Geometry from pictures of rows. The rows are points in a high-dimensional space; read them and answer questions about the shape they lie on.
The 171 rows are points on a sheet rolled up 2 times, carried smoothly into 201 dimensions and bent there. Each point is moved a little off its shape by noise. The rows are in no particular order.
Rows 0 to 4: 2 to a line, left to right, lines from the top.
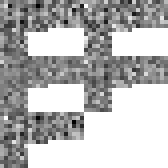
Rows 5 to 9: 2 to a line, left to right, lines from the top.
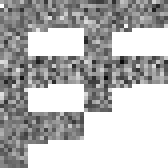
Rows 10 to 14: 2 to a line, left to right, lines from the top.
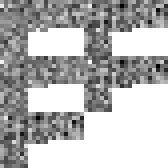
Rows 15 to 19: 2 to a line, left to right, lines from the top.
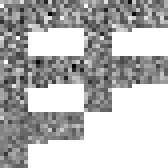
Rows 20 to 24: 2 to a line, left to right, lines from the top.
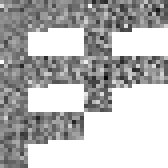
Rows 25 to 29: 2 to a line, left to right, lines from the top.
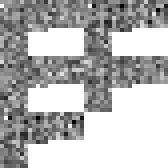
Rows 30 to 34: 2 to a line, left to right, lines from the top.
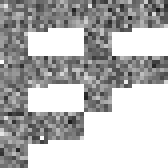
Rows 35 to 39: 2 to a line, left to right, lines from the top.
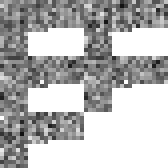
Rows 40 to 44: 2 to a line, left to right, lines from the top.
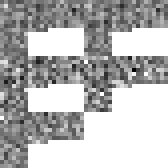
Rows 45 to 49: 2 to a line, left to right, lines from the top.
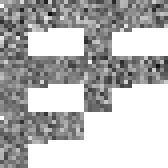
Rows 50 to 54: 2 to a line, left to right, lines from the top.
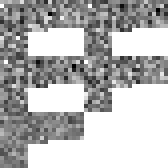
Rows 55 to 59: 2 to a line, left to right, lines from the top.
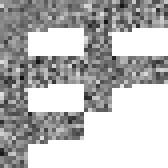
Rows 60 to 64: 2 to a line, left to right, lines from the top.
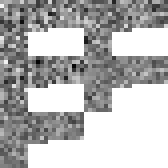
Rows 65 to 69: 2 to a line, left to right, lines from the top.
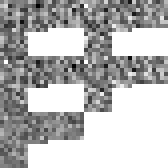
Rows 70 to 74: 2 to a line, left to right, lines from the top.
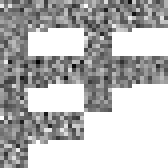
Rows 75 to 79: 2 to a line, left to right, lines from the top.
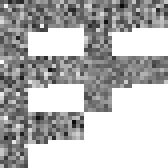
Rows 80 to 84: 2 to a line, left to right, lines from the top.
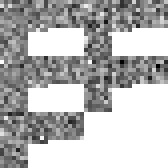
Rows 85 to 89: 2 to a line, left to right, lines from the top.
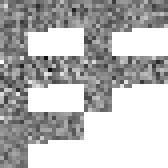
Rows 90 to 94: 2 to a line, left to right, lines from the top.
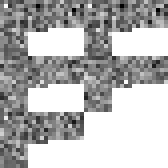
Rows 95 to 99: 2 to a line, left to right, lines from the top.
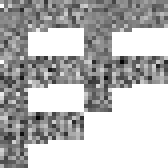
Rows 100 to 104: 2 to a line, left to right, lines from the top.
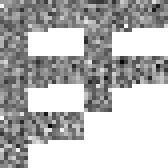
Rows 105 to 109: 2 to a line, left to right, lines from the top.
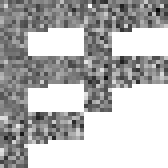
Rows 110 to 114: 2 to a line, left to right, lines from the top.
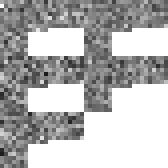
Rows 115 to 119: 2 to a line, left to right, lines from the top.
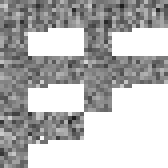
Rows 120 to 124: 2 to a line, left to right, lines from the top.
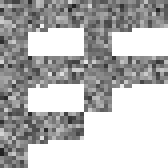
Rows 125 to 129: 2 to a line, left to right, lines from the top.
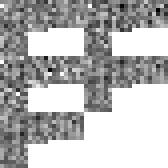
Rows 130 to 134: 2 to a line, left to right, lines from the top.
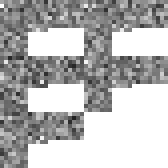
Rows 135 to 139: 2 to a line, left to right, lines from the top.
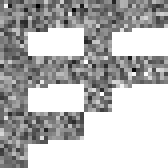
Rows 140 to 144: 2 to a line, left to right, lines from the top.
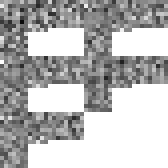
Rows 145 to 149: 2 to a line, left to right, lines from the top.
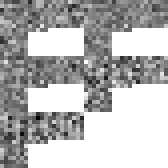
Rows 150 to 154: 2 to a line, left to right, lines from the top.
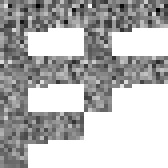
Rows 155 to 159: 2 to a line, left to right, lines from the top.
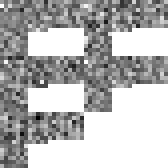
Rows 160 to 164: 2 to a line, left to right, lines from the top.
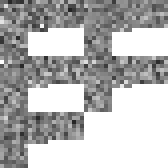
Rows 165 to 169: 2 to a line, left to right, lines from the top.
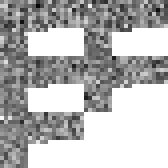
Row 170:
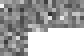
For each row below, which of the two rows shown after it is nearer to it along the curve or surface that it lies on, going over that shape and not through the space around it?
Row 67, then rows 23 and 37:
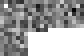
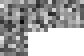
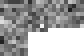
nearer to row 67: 37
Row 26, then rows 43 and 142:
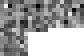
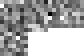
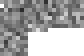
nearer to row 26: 43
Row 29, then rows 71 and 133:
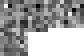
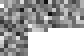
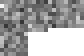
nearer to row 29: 71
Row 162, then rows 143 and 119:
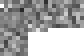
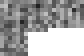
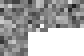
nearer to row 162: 119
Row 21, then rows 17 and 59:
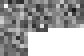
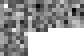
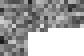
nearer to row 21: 17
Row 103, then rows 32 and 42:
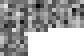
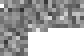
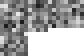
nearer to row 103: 42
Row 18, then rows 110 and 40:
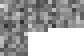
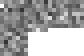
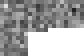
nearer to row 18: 40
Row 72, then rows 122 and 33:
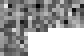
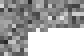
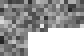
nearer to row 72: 33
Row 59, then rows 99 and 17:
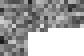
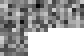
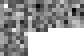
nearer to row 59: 17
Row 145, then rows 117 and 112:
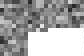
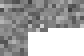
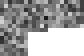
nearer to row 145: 112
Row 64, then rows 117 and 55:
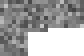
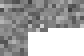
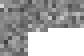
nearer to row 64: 117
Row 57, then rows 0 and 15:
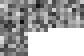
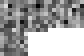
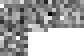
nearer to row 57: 0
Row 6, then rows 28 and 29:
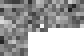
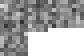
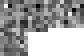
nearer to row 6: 29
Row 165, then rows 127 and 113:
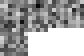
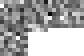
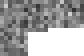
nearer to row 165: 127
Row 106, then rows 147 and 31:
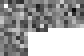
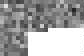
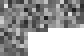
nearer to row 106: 31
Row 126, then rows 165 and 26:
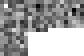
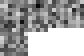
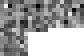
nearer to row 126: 26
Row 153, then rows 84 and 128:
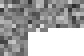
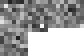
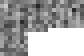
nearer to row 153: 84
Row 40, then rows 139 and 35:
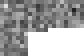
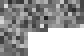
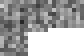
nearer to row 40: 35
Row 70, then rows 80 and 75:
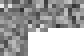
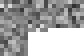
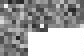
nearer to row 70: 80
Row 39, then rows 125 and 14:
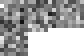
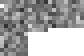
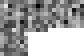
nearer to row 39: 14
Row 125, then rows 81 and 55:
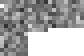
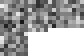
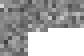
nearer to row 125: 55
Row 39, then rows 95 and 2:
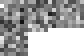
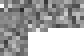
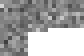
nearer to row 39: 95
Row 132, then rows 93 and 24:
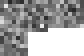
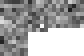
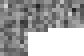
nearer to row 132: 93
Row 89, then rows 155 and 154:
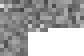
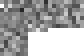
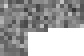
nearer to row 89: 154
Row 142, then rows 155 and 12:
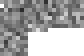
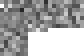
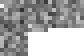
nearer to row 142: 155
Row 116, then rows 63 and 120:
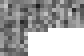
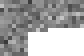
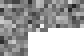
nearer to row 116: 63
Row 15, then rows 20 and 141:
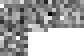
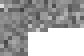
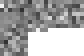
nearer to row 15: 141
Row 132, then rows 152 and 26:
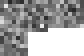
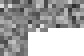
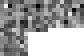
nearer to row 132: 26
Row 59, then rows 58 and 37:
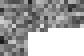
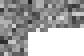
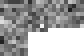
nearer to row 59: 37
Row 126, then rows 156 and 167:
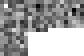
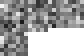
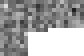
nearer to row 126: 156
